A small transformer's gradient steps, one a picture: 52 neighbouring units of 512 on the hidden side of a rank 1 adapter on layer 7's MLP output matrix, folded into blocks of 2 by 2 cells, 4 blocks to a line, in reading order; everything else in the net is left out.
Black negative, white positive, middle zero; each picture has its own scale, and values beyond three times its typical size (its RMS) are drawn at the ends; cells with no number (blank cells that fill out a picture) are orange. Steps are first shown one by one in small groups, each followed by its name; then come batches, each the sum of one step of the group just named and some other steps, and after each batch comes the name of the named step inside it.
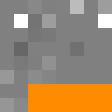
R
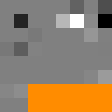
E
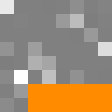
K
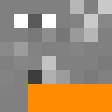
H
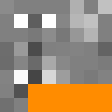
H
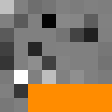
K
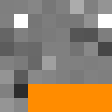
R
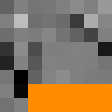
H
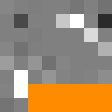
E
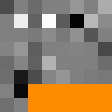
H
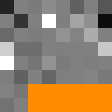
E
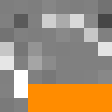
E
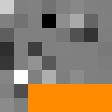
K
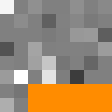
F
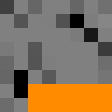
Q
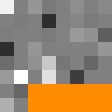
F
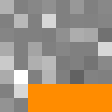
F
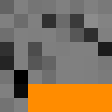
Q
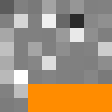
Q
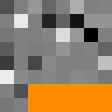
Q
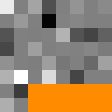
F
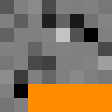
Q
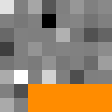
F
